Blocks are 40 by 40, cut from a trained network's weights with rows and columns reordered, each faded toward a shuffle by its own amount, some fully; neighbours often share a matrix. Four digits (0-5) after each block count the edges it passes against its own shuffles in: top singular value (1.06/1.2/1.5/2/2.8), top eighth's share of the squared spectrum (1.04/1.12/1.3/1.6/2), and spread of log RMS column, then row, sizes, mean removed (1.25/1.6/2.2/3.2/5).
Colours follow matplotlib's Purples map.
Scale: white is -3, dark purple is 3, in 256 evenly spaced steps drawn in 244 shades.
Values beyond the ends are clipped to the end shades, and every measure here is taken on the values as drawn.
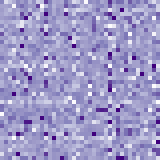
2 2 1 0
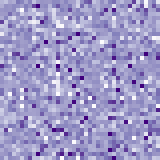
1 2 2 0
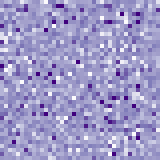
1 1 1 0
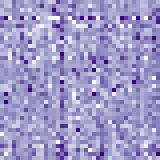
2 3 0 2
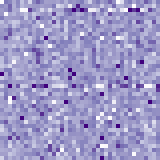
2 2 0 1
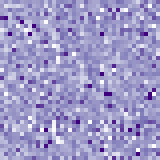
1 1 0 0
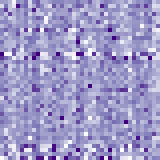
3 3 0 3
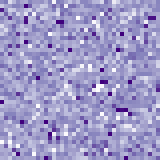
0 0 0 0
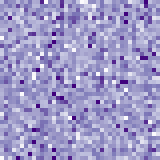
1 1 0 0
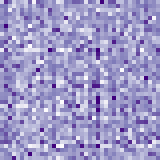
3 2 0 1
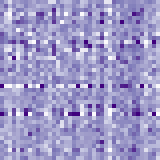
3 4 0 3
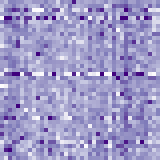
3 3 0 2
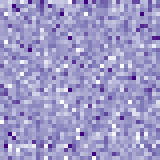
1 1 0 0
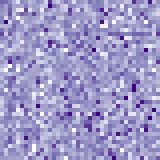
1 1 0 0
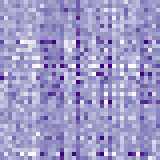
4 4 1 3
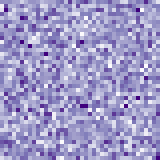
0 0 0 0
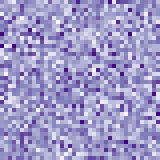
0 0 0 0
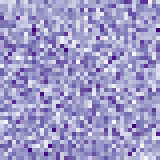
0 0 0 0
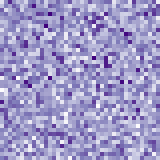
0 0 0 0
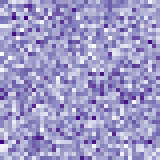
2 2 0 0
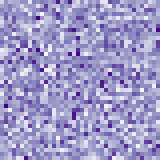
0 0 0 0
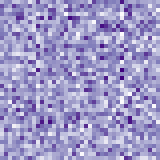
3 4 2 0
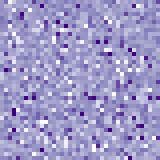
1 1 0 0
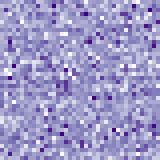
1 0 0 0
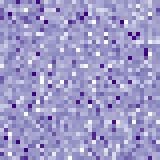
0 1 0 0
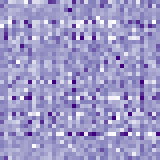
3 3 0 3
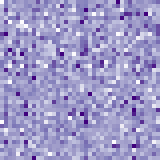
1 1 0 1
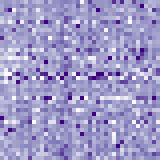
2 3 0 3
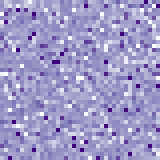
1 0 0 0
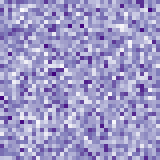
2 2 1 0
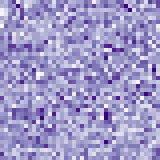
2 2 0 1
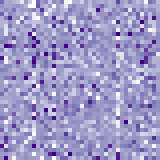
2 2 2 0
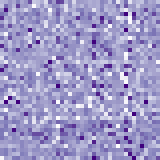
1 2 2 0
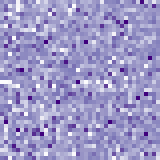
1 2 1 0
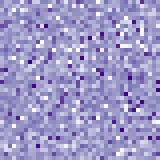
1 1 0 0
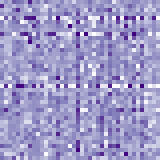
3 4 0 3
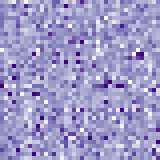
1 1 0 1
